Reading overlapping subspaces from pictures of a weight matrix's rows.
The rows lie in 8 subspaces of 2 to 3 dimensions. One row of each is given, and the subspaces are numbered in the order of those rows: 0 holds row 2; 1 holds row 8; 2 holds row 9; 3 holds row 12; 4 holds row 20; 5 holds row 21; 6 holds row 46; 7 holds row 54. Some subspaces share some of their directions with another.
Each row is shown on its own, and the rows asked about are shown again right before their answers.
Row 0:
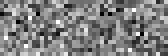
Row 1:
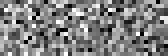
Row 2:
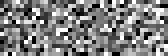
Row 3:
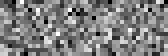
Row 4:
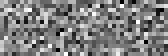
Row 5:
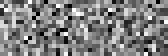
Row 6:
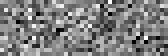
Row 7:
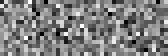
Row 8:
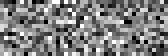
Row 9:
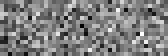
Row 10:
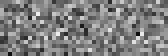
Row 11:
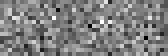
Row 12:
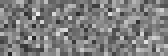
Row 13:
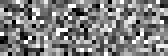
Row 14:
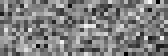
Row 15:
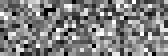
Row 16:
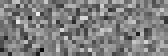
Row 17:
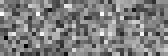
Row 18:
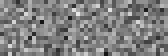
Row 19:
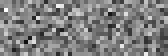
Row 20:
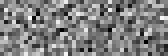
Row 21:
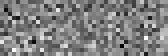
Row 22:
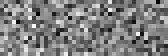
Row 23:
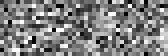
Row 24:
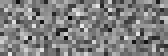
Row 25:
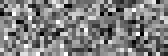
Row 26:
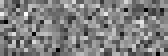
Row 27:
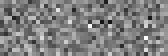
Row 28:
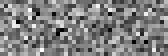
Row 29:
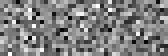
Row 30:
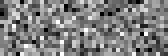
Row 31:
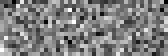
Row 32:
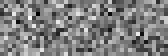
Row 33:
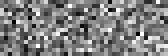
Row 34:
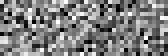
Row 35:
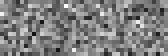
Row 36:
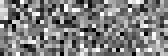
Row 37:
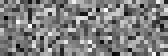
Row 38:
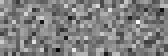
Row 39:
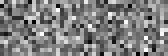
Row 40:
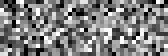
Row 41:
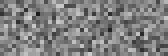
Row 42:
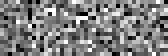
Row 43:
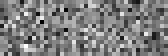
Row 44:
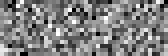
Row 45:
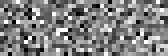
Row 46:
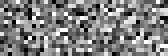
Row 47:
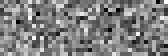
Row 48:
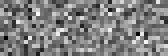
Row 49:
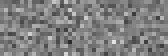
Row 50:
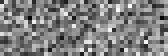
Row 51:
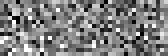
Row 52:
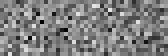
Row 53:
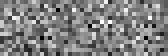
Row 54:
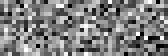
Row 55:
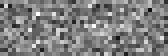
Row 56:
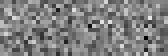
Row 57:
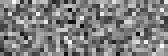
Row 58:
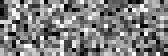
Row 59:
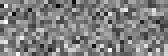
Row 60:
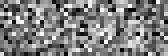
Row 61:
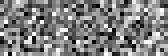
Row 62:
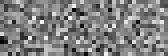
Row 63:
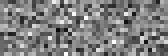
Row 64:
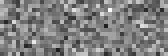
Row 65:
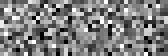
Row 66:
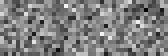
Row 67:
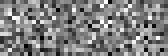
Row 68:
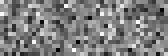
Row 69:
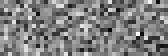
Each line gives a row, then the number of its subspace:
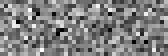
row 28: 7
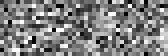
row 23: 5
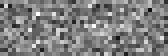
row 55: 7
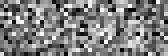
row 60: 3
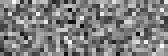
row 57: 1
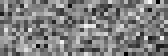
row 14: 7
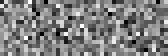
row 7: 4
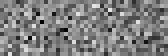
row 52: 3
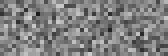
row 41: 0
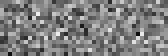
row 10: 2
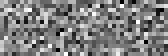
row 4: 0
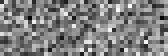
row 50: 4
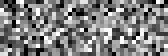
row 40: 1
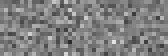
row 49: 1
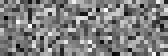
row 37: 6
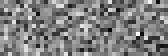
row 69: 7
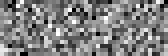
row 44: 1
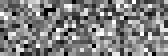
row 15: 6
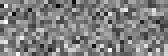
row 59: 2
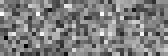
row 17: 6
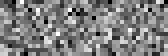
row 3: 1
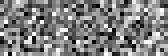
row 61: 3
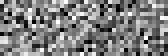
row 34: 4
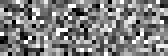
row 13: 2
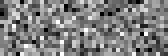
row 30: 3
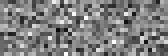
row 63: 1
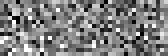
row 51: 5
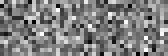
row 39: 4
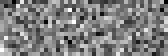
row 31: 1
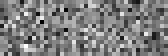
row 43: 3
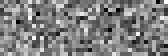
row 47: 6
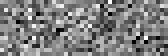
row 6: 5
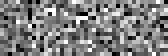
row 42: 6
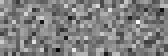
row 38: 0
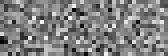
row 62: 2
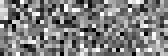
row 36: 3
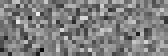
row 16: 1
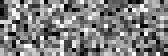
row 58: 3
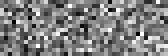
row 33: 7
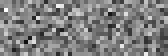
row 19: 5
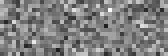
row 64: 3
